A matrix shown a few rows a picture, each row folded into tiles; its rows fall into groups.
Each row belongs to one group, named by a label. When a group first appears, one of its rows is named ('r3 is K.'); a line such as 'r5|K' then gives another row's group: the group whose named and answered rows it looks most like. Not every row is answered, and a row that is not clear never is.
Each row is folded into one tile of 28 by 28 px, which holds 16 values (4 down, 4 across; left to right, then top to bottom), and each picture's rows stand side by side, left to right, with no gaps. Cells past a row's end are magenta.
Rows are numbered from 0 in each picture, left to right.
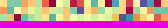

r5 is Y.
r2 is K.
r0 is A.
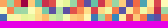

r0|K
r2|A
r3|Y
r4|A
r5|Y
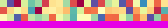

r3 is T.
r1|Y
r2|K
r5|Y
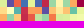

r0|T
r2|K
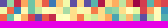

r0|Y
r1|Y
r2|A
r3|Y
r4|K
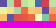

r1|T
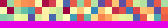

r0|K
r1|K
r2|T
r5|T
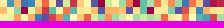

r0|T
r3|T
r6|A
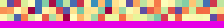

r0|T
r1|A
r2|A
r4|A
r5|Y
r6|A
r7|T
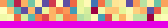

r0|K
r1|A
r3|T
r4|A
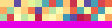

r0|A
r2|Y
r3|Y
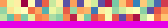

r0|K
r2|T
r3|A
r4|Y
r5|A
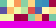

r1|A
